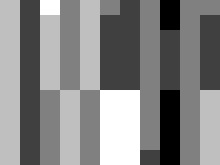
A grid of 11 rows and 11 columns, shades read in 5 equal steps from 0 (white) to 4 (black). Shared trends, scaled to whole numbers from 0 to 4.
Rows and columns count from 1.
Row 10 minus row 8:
0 0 0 0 0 0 0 0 0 0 0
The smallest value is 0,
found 11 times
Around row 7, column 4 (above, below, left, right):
2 1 2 2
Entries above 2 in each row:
3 5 5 5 5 5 2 2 2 2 3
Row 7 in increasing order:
0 0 1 1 1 2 2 2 2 3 4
